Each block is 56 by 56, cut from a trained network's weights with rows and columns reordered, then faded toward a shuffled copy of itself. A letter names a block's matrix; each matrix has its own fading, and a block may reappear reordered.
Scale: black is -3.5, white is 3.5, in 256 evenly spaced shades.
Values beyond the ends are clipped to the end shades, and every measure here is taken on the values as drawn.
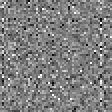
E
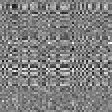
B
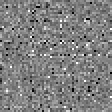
E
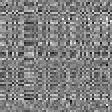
B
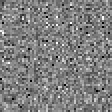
E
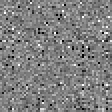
E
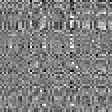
B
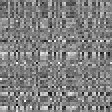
B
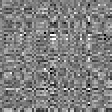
B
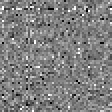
E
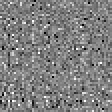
E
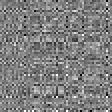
B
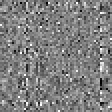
E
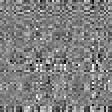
B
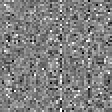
E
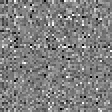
E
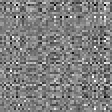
B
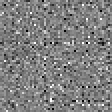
E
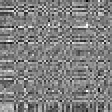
B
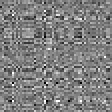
B
